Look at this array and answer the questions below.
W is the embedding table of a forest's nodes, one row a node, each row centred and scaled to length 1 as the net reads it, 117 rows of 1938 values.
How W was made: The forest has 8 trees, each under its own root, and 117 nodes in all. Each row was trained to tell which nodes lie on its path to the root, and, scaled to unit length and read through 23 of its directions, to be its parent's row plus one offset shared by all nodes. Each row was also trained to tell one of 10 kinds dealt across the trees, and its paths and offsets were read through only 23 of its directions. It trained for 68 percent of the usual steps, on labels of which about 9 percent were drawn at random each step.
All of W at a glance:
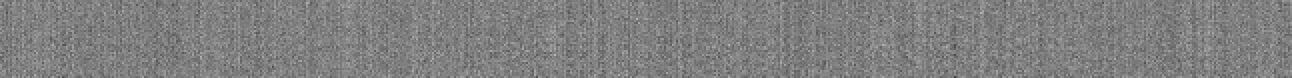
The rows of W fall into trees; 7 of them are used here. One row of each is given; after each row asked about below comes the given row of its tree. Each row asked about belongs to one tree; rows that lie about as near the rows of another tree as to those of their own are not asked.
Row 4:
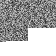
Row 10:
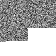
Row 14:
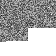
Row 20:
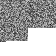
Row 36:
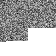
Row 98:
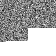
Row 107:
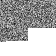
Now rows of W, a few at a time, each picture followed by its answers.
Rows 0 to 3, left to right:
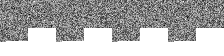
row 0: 98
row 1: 107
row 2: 10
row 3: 107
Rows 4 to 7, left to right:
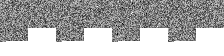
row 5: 98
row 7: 20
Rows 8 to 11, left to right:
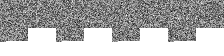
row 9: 98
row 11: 98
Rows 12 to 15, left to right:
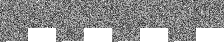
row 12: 98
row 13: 10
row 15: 10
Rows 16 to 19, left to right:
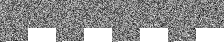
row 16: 4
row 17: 10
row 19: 98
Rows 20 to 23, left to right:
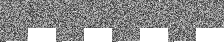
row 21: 107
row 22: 36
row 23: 10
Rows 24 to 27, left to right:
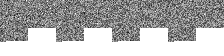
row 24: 98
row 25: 4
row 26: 10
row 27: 20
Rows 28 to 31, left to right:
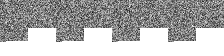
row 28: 36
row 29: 20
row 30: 10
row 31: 107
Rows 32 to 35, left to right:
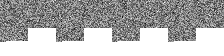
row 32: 14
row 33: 10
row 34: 98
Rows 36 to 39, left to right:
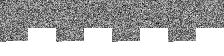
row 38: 107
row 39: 36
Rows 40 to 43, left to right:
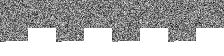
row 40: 4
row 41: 4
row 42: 107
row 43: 98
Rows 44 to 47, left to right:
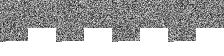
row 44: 14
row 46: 36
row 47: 4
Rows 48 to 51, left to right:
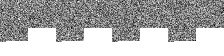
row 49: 98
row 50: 14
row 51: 4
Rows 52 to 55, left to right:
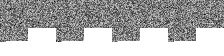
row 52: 14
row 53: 20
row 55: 4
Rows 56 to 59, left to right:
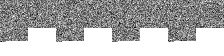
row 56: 10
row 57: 4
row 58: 36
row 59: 98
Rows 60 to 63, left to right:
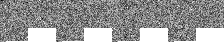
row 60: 10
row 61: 14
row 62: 4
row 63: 4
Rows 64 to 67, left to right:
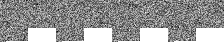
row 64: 10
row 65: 107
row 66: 4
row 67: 98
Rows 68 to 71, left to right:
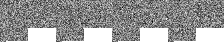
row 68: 4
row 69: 14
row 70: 4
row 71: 20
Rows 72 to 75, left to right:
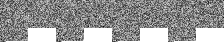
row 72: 36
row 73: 14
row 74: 98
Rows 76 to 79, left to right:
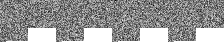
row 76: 20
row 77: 98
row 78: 10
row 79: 10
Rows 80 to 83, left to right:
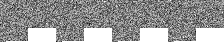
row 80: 107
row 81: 4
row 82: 4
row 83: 98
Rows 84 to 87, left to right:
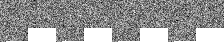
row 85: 10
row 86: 10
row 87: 107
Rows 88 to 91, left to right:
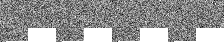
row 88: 107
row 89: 36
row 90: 36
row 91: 98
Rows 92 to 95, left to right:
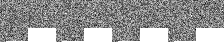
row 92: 14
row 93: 98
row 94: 20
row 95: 10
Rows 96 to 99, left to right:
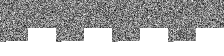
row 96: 4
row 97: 98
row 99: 10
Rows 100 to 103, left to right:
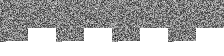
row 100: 98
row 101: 98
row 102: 107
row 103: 36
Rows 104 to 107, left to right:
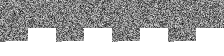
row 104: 14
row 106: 10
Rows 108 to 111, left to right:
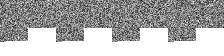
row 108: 36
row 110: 10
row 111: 4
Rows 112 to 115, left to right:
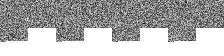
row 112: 107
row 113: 10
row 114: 4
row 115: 4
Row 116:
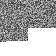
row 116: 4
